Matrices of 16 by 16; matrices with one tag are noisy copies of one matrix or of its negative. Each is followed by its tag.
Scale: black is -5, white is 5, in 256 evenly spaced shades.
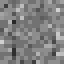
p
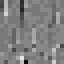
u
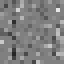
p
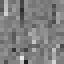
u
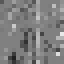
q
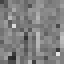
q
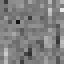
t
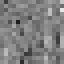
t
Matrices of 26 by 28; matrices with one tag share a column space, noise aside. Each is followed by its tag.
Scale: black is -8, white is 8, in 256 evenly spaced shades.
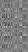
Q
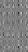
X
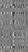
X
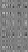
X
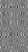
X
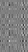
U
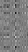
X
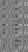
U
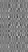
Q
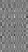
Q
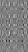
U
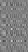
U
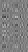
Q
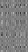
X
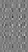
Q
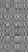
Q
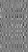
Q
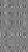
X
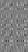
U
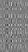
U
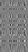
U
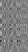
U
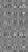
X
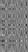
U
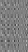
U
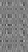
U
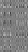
X
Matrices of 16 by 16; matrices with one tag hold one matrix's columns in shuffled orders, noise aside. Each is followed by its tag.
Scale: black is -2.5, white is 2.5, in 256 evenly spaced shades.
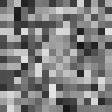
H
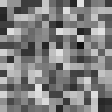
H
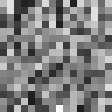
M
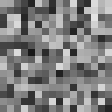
M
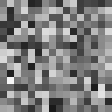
H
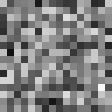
H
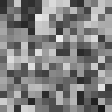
M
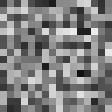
H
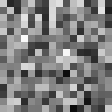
M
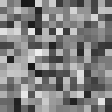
H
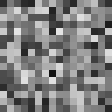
H
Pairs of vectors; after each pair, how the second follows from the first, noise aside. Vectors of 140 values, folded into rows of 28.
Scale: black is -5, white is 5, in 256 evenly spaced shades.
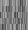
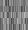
wrapped around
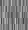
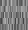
sign-scrambled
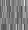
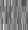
reversed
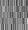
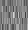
wrapped around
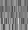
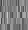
wrapped around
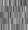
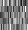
scaled up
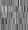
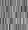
reversed
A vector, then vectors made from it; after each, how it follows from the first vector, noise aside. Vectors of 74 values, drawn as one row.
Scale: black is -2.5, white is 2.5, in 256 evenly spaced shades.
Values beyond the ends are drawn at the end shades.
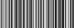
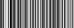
reversed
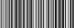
copied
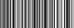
negated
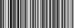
reversed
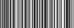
negated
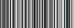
negated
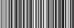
copied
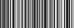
negated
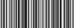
wrapped around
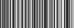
negated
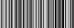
copied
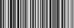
reversed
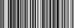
reversed
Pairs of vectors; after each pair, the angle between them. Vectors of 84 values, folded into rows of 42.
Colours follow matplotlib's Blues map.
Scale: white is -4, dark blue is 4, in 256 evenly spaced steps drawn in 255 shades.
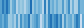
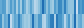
orthogonal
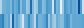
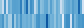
partly aligned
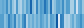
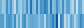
nearly parallel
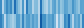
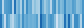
nearly parallel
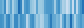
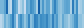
partly opposed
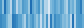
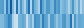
partly opposed
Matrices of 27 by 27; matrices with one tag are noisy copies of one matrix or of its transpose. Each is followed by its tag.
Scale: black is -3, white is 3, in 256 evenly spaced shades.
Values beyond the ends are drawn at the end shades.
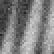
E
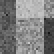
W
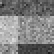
W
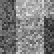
W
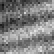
E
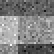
W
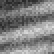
E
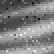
E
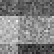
W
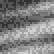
E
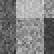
W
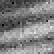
E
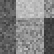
W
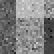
W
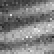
E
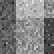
W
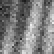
E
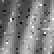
E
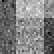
W
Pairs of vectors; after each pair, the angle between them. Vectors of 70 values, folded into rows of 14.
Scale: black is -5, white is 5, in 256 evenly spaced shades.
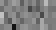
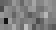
orthogonal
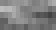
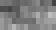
nearly opposite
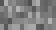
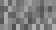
orthogonal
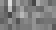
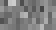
partly aligned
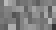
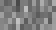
partly opposed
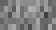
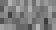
partly aligned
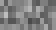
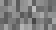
orthogonal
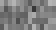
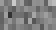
partly aligned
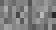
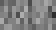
nearly parallel
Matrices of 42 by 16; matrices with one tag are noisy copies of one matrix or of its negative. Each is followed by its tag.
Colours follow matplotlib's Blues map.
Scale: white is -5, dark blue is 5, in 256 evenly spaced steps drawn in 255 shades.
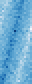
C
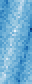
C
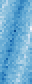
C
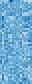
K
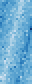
C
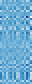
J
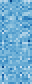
K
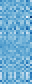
J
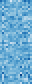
K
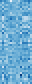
K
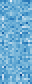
K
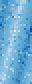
C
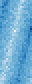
C
